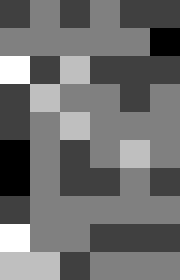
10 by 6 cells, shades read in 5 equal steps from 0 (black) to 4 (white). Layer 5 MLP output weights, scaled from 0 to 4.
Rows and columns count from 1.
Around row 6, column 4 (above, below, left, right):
2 1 1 3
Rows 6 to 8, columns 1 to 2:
0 2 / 0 2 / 1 2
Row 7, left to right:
0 2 1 1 2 1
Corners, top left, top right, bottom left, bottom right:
1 1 3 2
